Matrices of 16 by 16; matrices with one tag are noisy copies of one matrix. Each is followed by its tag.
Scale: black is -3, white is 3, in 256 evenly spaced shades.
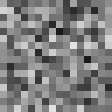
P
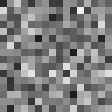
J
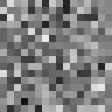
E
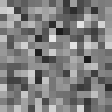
P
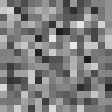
P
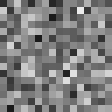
J
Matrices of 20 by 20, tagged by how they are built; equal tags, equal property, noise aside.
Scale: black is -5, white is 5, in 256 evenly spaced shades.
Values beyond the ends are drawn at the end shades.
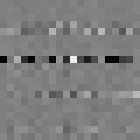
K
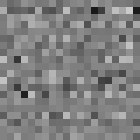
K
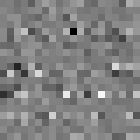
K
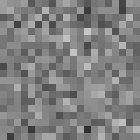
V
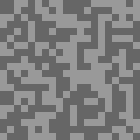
V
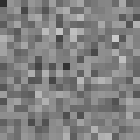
V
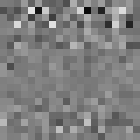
K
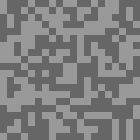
V
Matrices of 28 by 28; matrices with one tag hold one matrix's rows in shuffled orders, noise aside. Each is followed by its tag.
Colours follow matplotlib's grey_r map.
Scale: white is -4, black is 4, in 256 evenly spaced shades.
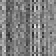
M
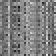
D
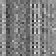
M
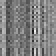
M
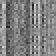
M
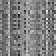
D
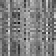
D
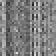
M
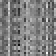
D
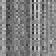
M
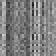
M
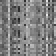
D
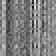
M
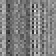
M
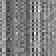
M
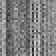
M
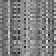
D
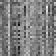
D
